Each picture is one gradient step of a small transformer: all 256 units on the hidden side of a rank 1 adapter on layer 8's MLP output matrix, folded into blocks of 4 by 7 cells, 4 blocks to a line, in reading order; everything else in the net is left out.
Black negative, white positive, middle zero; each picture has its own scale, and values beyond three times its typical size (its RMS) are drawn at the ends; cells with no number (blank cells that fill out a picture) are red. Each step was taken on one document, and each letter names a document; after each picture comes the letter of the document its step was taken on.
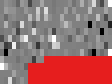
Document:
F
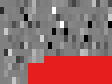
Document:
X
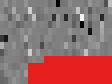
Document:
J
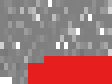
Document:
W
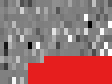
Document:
F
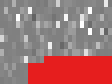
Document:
J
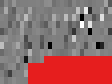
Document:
J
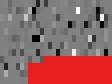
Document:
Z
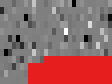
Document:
X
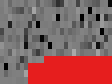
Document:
Z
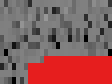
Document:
F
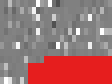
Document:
W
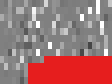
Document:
Z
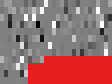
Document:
Z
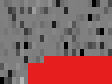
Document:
W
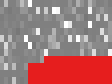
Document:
F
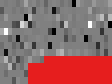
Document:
X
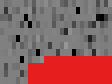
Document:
Z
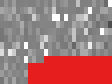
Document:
J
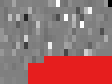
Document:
J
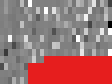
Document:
F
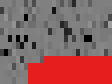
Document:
X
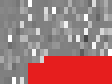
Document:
F
